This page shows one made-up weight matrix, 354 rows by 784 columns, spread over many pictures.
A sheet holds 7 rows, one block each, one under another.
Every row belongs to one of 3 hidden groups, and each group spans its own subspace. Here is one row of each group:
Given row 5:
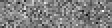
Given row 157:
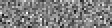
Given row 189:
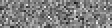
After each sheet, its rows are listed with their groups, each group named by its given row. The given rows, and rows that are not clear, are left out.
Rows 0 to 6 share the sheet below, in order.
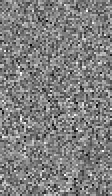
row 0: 157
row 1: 157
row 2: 157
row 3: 189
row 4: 189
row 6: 189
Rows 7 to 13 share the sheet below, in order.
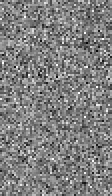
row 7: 5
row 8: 5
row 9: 157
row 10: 189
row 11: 5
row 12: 157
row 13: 5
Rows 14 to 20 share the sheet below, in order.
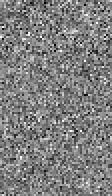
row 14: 5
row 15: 189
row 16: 5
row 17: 157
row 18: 189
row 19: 157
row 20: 5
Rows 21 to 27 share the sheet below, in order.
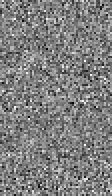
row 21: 157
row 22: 157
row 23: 5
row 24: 189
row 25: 157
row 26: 5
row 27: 157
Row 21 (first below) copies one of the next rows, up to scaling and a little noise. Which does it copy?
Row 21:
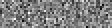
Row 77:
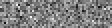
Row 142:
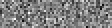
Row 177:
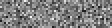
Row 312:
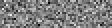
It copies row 142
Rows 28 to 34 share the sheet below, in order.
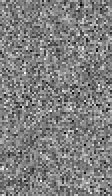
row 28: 189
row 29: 189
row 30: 5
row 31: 189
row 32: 189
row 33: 5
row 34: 5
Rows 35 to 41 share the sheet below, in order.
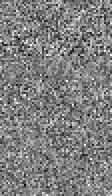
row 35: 157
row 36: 157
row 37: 157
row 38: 189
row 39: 157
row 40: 5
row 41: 5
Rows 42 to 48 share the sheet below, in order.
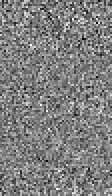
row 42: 189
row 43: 157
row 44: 189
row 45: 189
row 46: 189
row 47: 157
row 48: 189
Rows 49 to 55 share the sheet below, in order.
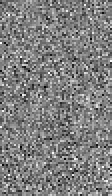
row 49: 5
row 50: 189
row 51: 189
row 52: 5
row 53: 189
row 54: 189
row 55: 189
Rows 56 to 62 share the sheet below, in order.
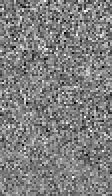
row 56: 157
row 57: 157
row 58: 5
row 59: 189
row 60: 5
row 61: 5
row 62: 189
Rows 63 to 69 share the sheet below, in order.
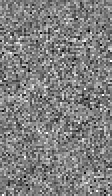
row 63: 189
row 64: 157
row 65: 189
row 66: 5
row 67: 157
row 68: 5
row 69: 5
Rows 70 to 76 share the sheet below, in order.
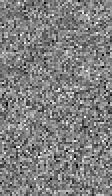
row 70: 5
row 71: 189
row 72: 5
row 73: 189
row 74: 5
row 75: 189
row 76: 157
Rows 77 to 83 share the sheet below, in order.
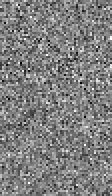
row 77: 157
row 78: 189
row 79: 189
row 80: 5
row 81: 5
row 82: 5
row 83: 189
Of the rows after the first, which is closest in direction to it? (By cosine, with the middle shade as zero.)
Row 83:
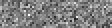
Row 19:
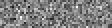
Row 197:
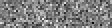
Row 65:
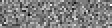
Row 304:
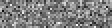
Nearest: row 304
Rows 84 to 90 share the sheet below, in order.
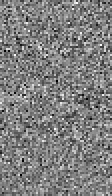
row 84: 189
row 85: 157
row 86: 157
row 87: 5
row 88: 189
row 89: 157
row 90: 189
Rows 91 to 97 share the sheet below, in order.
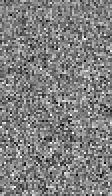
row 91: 157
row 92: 157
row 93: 5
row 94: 5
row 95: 189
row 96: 157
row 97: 157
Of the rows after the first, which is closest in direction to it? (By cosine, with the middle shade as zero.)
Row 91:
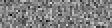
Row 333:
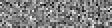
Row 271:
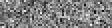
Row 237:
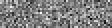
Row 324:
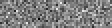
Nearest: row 333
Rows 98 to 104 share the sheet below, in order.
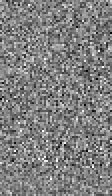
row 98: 189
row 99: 157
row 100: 5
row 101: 157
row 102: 157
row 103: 157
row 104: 157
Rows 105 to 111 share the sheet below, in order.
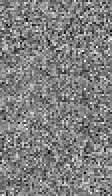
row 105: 189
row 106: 189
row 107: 5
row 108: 5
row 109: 5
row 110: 189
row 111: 5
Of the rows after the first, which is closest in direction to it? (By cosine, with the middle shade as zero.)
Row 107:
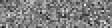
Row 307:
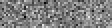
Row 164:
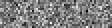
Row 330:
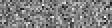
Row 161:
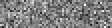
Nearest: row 161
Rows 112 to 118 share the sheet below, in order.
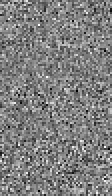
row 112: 189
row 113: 5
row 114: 157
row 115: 157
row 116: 5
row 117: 157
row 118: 189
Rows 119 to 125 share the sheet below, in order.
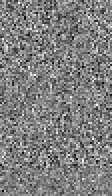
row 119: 5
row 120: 189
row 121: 157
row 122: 5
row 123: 157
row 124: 189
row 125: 157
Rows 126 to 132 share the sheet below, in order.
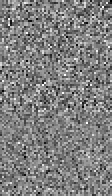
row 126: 189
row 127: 189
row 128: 189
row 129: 189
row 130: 157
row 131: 5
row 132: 157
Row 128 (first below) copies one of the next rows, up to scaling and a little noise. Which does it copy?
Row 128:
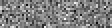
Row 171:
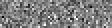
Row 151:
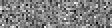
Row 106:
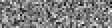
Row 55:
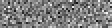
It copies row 151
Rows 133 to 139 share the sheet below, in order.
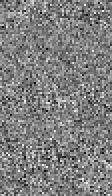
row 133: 5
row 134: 157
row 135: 157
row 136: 5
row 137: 189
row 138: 5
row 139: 5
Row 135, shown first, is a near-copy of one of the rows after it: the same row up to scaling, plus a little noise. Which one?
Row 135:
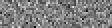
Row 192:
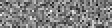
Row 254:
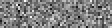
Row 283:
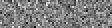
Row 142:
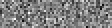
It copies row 283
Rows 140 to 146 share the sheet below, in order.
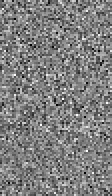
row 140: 157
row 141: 157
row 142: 157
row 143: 189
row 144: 5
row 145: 157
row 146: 5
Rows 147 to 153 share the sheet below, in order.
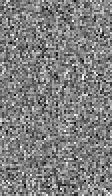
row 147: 189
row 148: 157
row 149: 189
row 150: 157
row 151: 189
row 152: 189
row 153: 5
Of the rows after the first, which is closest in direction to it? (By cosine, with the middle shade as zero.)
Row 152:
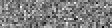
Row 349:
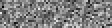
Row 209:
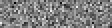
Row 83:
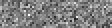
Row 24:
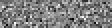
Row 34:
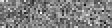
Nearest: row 83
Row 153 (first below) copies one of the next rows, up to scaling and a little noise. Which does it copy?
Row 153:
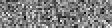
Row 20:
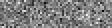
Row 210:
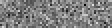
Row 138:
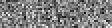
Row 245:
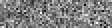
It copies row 138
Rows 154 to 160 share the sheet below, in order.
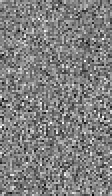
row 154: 157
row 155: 5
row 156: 5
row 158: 157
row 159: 157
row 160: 157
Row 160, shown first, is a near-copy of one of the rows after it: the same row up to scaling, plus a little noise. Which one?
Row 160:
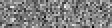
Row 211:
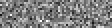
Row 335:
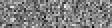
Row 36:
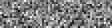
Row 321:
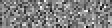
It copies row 335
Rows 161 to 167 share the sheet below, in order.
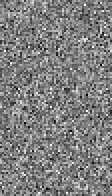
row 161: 5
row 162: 157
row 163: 157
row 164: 157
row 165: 189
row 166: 157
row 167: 157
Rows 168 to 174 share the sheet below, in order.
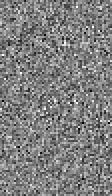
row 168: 157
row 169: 5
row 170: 157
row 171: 189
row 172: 157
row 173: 189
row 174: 157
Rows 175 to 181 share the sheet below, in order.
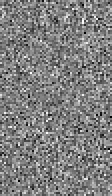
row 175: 189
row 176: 5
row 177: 157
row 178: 157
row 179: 157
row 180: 157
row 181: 157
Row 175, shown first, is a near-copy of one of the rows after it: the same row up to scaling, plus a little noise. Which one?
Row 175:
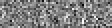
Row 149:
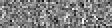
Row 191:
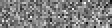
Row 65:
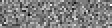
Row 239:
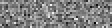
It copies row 149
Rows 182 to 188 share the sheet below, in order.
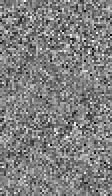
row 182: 157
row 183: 157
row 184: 5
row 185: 5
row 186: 189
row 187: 5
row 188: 5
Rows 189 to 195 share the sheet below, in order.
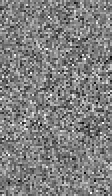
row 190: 157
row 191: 189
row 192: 157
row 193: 5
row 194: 5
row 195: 5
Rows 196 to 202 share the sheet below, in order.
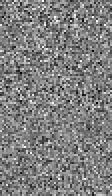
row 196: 189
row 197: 157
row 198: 157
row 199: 157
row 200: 5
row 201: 157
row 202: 157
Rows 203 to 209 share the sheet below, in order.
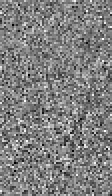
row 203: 157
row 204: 5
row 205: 157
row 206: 5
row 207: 189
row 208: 189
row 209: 157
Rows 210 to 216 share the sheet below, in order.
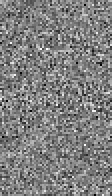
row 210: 5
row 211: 157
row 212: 157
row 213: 157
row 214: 189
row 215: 5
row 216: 189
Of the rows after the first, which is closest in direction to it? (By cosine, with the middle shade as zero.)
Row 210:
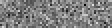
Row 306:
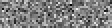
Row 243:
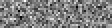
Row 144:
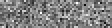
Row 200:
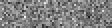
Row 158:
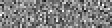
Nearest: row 144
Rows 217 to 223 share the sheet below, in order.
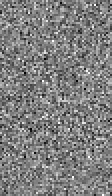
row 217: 157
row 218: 189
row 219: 5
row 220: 5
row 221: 157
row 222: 5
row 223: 189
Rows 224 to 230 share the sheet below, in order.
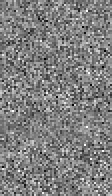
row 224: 157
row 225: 5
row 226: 5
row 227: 189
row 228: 5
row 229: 5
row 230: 5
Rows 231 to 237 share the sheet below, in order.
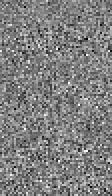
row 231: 157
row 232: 157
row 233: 189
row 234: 5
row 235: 5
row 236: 157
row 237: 5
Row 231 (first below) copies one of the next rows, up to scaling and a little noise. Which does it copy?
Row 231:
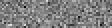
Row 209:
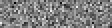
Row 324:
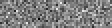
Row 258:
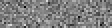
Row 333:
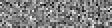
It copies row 258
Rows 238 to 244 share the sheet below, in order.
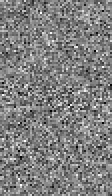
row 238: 5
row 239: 189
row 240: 5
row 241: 189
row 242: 5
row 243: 157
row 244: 157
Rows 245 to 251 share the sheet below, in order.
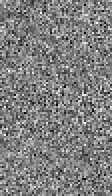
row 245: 5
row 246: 5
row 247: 5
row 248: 157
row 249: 157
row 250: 5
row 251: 157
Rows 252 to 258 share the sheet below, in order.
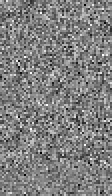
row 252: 5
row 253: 189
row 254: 157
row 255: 157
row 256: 157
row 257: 5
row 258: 157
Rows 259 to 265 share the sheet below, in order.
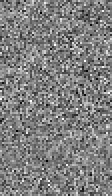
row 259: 5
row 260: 189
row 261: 5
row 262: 157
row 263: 189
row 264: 157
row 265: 189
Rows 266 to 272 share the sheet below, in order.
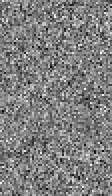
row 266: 189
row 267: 157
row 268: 157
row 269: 5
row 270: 5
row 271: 5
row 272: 157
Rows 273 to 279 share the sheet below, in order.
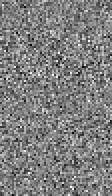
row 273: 157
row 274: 157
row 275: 157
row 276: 5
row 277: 189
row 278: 189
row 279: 189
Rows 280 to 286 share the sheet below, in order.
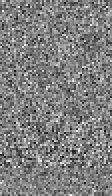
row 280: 189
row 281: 5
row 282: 157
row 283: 157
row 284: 157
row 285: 157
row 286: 157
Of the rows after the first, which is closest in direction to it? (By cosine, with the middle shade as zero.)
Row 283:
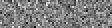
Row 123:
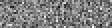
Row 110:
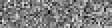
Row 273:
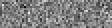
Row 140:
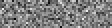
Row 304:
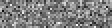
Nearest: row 123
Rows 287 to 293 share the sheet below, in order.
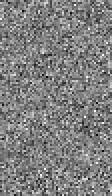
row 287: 5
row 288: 189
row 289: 157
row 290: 189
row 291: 5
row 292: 5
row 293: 157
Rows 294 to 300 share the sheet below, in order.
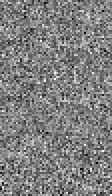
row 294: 5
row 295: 5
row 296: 189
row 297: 5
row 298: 157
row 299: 5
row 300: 157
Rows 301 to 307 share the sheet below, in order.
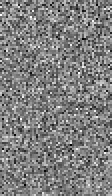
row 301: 157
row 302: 157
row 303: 157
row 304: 189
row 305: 189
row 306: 189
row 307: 5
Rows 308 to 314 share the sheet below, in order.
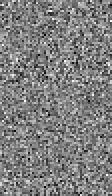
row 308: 189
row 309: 189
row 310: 157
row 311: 5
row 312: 157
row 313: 157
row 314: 189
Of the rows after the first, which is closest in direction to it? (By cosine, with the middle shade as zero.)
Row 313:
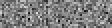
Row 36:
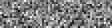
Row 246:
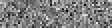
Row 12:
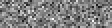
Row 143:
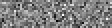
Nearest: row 36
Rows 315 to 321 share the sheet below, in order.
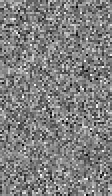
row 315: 157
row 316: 157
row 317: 5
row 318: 189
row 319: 5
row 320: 5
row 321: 157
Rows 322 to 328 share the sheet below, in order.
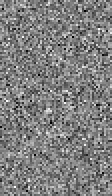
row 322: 157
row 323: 189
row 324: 157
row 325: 189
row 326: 157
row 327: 5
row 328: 157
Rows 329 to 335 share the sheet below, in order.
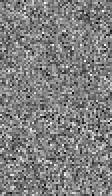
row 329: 5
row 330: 189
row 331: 5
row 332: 189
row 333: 157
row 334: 157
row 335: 157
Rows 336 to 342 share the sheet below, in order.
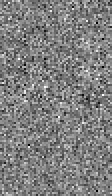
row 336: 189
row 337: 5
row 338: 5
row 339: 5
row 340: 157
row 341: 157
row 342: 189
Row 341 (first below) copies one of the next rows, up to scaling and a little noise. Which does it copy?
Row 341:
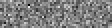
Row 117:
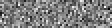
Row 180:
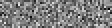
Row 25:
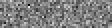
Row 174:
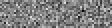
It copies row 25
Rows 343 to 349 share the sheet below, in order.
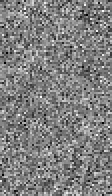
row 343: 5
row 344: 189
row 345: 5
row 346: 5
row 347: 5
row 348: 189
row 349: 189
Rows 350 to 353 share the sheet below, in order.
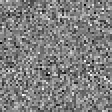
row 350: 5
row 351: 189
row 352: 5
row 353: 189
